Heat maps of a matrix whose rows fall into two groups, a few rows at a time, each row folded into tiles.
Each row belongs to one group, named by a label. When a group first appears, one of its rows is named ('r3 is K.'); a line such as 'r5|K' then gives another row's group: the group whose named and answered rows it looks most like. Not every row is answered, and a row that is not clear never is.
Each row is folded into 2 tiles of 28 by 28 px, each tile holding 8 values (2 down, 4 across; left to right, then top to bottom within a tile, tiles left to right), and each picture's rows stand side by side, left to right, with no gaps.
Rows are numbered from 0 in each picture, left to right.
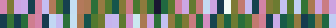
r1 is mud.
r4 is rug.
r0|rug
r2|mud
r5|rug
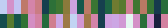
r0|rug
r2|mud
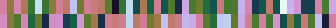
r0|rug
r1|rug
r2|mud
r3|mud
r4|mud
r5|rug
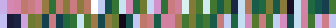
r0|rug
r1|rug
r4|mud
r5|mud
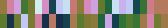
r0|rug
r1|rug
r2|rug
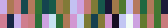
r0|mud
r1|mud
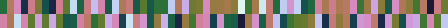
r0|mud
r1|rug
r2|mud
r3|rug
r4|rug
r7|mud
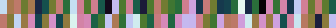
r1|mud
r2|mud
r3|mud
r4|mud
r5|mud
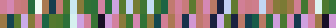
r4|rug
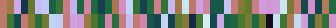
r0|rug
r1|mud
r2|mud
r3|rug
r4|rug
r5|mud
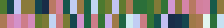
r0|mud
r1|rug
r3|rug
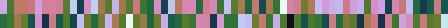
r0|rug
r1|rug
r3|rug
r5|rug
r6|rug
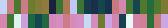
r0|mud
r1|mud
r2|mud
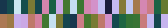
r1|rug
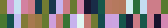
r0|mud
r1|mud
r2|rug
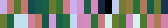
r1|mud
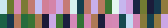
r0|rug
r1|rug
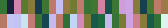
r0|mud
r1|mud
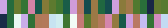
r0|mud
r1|mud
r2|mud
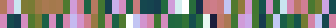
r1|mud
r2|mud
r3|rug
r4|mud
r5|rug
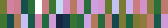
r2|rug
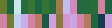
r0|mud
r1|mud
